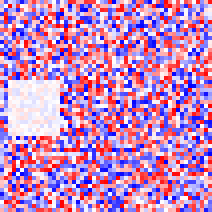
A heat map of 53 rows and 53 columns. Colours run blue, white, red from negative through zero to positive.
Histogram: flat. Calmest part: middle left. Grain: fine. Mirror symmetry: none. Average level on the scale: 50%. Stripes: none. Odd patch: calmer, in the middle left. Slope: none.
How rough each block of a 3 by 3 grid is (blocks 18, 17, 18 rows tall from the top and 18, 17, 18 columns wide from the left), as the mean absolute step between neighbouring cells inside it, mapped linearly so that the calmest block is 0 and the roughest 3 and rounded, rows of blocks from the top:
3 3 3 | 0 3 3 | 3 3 3
